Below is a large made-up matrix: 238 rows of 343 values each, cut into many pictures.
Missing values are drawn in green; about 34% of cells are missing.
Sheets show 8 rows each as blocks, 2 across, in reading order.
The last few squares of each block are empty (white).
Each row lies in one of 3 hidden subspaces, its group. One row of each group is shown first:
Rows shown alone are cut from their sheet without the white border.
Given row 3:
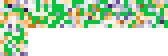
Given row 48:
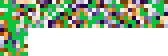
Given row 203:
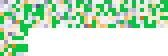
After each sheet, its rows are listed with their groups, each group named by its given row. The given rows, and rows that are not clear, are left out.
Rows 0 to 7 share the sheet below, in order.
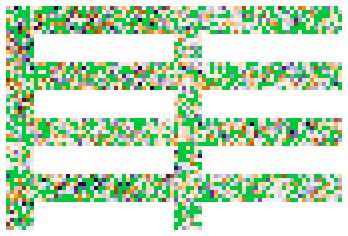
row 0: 203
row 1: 203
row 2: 48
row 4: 203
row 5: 48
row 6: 3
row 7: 3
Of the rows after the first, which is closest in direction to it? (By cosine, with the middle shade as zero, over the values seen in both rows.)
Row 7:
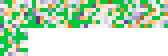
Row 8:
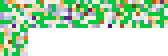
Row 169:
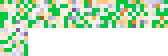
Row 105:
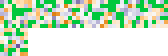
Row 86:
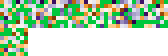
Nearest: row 169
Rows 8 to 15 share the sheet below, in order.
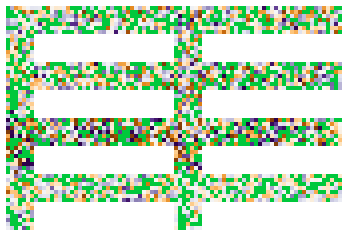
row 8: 48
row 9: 3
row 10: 3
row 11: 3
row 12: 203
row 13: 203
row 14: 48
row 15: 203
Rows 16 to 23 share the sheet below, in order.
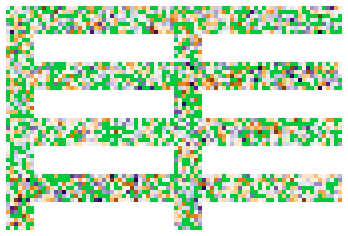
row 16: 203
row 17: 48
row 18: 48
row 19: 48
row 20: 3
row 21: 48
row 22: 203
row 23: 48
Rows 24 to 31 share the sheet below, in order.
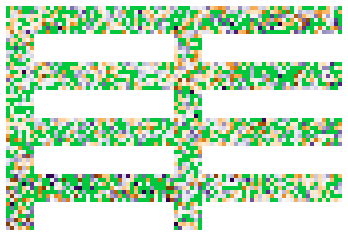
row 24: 48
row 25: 203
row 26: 3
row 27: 3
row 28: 48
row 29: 3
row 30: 3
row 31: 3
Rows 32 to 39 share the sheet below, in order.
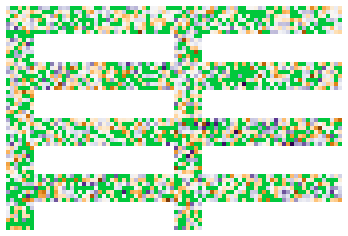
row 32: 48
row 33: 203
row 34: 3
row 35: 48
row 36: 48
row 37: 48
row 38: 3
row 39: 203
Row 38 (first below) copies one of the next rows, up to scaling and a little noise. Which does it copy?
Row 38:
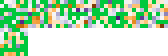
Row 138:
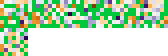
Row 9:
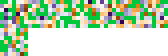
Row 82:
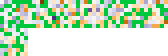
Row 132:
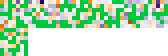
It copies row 138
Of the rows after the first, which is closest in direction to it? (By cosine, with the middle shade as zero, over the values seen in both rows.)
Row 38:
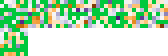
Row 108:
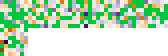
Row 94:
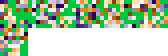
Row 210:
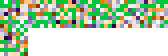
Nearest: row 108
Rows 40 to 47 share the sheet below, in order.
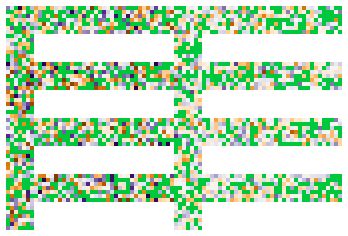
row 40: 3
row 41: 203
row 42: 203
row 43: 3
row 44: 48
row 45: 48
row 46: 203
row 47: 48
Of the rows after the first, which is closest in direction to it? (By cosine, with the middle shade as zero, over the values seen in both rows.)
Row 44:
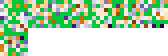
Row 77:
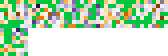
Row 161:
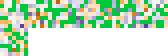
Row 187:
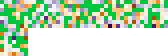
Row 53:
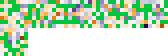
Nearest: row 187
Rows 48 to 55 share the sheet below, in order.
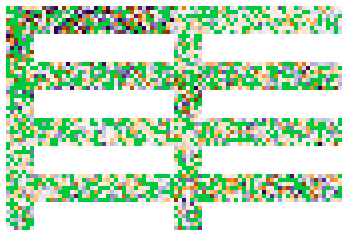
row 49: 203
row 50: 3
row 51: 48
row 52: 3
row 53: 48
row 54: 203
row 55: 3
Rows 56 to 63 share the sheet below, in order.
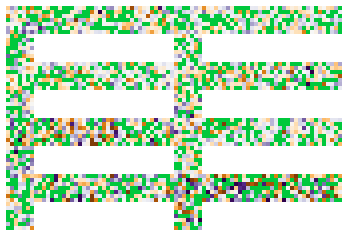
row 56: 3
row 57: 48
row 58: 203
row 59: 48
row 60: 203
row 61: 203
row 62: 203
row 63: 48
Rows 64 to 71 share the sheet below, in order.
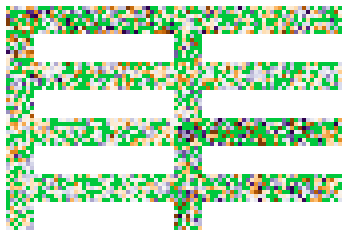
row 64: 48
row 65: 48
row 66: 3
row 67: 3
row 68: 203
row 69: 203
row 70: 203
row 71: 203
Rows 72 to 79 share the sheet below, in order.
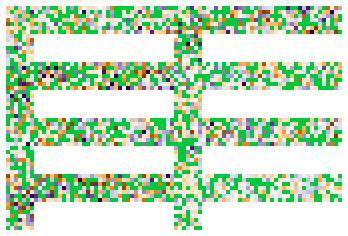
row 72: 48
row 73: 3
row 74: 203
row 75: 48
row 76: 48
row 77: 3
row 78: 48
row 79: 3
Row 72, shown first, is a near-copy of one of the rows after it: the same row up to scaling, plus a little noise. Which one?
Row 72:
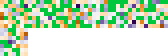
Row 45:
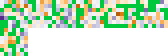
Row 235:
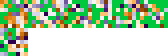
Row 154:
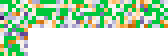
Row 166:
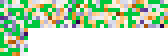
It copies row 235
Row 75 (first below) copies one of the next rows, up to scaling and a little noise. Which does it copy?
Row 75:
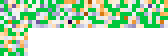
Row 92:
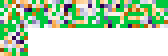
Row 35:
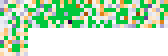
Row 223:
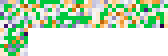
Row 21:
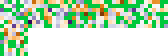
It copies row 35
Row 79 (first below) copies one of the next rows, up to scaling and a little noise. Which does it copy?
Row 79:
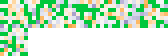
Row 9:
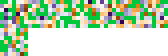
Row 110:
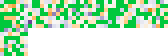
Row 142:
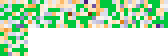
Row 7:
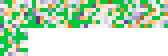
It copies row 7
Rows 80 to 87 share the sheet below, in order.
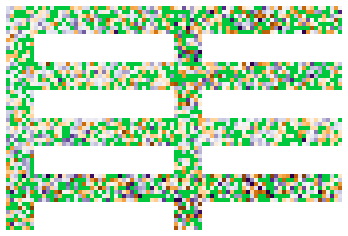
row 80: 48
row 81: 203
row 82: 3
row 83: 203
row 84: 48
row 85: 3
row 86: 3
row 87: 203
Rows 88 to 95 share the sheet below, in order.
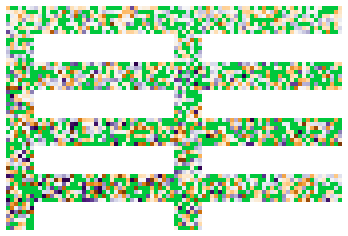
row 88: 203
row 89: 48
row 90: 203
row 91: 3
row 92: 48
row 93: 203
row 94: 3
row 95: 48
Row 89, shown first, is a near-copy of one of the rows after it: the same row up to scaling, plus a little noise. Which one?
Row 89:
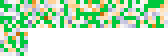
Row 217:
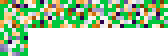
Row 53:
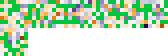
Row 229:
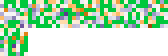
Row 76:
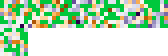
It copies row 229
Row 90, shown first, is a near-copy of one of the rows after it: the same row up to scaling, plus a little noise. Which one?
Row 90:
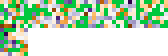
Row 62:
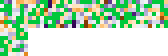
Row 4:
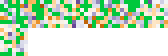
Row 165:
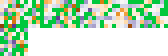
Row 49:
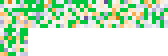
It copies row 165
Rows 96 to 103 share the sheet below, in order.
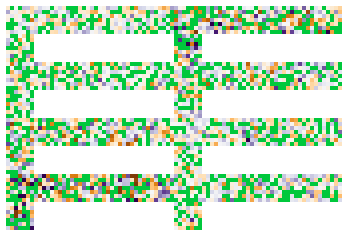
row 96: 3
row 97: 48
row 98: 203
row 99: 3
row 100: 203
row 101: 48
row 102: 203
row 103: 203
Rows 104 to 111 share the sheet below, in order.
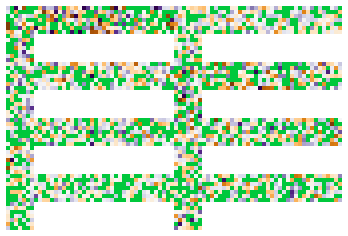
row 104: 203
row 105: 203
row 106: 203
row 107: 203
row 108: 203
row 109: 3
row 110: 3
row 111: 3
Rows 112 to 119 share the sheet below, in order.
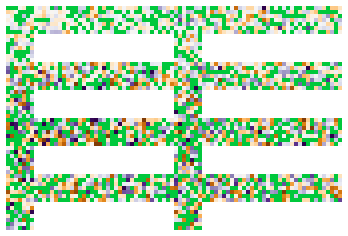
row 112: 203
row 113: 3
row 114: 203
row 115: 48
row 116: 203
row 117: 203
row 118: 48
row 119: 203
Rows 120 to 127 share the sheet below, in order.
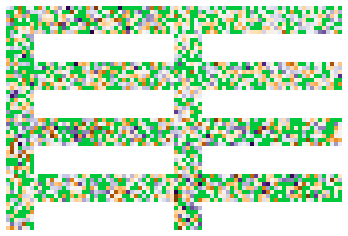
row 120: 3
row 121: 48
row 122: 203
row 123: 3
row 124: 48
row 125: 48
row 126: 203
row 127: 3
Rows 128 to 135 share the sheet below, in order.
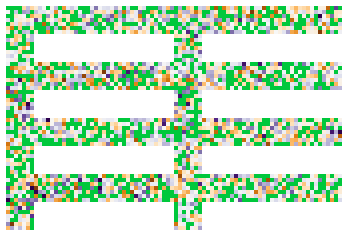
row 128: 48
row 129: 48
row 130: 203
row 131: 203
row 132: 3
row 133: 48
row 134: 3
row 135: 3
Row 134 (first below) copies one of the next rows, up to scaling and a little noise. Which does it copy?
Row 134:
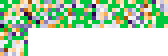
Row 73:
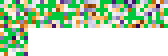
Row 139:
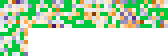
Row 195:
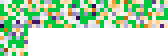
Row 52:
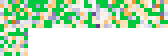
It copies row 195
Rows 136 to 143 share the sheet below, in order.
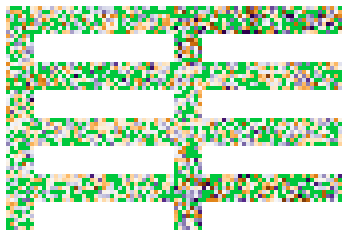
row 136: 203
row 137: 3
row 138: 3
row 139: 3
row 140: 203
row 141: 203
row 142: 3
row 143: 48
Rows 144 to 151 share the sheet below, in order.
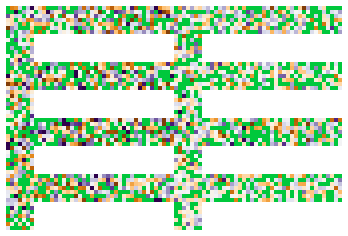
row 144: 3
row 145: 203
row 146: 48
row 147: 203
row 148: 3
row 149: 48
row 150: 48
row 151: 203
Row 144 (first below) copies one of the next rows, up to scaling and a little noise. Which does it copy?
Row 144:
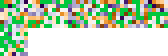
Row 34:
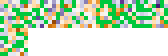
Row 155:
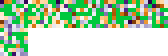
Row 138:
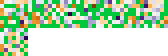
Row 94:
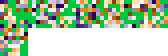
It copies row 155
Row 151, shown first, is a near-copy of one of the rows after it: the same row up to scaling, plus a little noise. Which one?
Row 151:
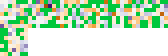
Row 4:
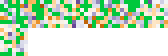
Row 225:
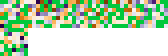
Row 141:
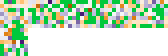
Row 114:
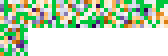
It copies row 225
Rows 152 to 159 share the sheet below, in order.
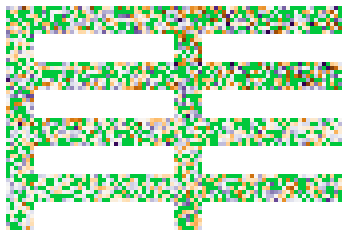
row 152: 3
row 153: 203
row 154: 48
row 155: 3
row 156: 48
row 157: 203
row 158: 3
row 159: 203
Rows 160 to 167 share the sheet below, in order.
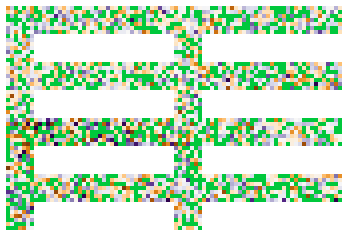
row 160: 3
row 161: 48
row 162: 203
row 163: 3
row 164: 48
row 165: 203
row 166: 48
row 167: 48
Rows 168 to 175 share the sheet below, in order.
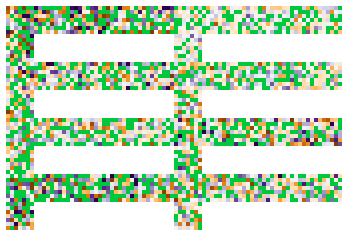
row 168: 48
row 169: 3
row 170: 3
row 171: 203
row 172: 48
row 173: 3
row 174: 203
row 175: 203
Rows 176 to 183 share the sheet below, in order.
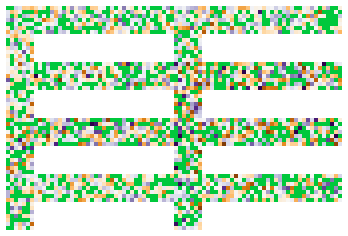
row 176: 203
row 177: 48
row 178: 3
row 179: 203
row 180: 3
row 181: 3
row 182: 203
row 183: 3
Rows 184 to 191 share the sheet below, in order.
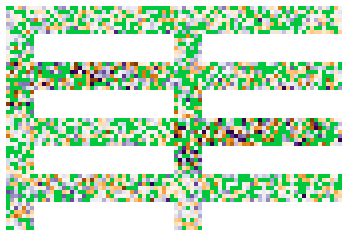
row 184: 48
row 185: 203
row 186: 203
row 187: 48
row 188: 48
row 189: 203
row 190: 48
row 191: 3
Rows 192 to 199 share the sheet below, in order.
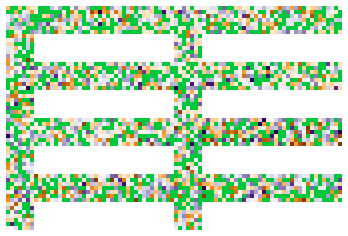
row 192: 3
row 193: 203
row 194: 48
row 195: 3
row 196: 48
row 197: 48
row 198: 48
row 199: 48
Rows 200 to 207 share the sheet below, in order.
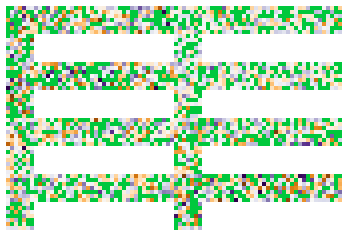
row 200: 3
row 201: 203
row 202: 203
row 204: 3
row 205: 48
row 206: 203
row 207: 203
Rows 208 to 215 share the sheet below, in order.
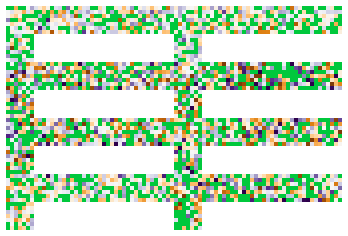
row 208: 203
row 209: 203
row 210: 203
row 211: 203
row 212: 48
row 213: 48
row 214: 3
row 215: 48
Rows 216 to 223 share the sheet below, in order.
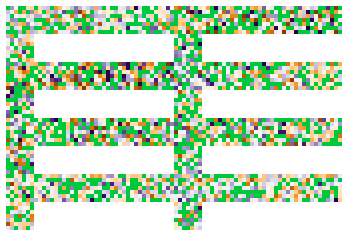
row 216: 203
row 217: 48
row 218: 48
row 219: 3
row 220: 203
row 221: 203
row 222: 203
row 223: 48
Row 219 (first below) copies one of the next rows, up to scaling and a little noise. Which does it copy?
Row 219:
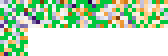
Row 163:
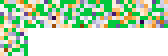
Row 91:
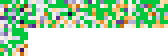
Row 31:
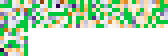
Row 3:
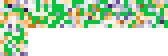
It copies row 31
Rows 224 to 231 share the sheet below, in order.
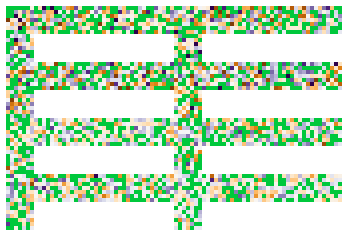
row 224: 203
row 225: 203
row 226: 203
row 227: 203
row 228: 3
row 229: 48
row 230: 3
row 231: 203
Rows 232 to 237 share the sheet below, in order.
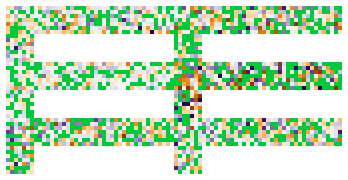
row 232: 48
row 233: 203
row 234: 3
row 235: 48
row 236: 3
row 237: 3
